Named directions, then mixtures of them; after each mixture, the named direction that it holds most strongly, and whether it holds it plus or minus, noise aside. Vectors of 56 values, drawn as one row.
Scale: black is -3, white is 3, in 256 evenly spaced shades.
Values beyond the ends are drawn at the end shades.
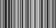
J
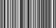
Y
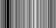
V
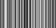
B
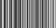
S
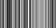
B, plus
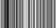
V, plus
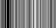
V, plus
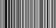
J, plus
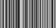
Y, minus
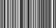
Y, plus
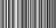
S, minus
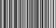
S, plus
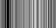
V, plus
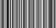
J, minus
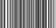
J, minus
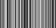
B, plus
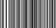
Y, minus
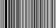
Y, minus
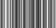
J, minus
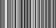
B, plus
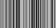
Y, minus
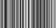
B, minus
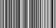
Y, minus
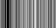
V, plus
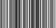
J, minus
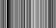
V, plus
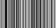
B, minus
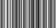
J, minus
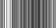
V, minus
